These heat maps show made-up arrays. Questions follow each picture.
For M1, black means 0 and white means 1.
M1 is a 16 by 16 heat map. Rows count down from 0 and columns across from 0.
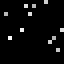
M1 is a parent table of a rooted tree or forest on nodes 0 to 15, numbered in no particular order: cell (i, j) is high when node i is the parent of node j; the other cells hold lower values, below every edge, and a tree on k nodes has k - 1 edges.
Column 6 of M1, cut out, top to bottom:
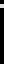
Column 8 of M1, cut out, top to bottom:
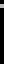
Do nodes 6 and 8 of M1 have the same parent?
yes
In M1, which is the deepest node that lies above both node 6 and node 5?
3
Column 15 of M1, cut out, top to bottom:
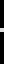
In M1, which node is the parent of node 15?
7
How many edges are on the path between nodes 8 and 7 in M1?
3
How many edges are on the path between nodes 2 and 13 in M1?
2
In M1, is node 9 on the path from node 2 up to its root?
yes
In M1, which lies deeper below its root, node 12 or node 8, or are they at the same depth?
node 8
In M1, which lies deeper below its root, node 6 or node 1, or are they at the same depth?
node 6
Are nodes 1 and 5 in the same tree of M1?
yes
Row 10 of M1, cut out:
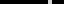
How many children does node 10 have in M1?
1
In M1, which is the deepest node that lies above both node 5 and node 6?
3
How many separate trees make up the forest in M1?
5
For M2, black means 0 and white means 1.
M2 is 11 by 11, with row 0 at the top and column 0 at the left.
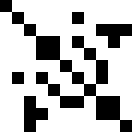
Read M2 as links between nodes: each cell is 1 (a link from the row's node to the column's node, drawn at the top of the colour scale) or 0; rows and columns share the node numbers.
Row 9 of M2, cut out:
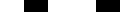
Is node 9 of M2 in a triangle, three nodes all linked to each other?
yes
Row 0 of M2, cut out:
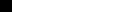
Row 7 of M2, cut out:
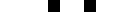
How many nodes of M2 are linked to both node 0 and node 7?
8
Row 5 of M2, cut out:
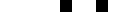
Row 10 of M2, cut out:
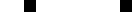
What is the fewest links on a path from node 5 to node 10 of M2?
1
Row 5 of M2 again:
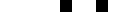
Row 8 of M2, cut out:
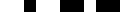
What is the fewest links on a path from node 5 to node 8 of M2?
2
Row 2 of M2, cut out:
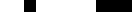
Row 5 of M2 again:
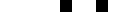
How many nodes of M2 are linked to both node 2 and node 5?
6
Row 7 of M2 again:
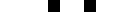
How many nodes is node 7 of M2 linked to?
9
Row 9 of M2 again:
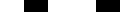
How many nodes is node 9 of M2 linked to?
7
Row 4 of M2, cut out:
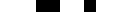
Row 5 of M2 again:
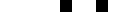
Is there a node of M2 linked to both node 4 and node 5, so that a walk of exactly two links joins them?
yes
